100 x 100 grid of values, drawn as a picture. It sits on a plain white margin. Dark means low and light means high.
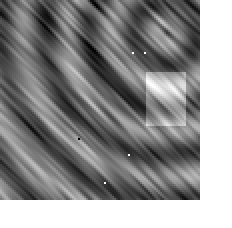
Odd patch: higher, in the middle right. Lone odd cells: 5, 4 higher and 1 lower than their neighbours. Average level on the scale: 40%. Mirror symmetry: none. Ninth with the highest average: middle right. Rings: centred on the top right.
